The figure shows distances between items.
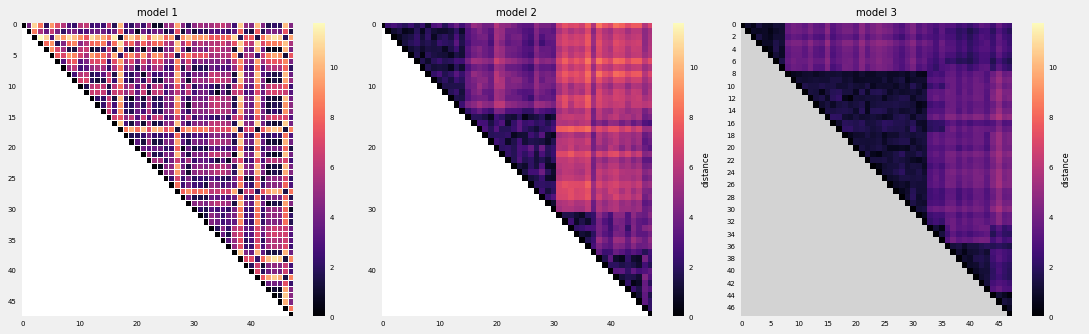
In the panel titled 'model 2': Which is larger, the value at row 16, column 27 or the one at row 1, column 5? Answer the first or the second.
the first
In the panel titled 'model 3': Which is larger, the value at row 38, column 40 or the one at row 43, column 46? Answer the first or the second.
the second
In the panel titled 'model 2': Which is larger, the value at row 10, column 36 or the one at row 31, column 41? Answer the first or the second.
the first
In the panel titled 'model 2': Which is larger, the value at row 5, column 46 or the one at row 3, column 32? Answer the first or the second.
the second
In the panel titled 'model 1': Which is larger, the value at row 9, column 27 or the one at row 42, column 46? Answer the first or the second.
the first
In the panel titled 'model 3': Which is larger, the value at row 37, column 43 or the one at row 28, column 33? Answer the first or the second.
the second
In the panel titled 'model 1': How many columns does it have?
48
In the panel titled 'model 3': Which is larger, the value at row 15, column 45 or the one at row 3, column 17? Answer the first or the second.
the first
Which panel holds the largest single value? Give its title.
model 1
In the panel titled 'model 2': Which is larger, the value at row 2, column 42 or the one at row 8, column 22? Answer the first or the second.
the first
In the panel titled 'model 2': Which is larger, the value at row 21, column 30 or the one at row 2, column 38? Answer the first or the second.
the second
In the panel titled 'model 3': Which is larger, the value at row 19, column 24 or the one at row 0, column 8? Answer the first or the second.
the second
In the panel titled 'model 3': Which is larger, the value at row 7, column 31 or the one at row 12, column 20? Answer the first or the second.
the first
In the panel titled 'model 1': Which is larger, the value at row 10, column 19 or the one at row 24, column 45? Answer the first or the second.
the first
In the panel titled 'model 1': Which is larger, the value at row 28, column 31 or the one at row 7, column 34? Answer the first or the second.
the second
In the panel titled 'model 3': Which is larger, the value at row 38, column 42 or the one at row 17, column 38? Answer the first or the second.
the second
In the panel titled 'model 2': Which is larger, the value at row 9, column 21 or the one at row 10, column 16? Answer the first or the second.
the first
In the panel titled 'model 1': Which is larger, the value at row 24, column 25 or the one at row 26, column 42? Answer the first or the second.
the first
